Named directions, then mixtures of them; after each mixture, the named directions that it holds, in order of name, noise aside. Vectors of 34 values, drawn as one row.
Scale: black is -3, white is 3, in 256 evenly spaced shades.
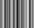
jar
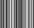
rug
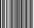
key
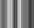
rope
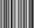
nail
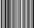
key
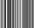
key, rug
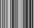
key, rope, rug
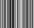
rug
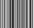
jar, key, rug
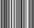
jar, nail, rug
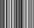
key, rug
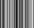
key, nail, rug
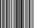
jar, key, rug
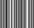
nail, rug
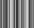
jar, rope, rug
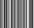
jar, key, nail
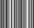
nail, rug
